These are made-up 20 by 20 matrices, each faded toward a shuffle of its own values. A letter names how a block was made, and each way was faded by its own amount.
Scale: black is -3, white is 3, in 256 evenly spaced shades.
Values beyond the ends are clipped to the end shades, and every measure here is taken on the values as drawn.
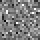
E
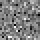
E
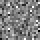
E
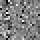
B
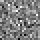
E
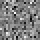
B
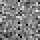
B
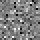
E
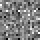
B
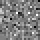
E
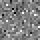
E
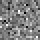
E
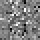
B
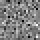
E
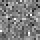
E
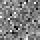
E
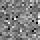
E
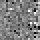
B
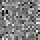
B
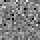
E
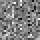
B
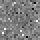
E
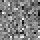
B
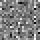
B
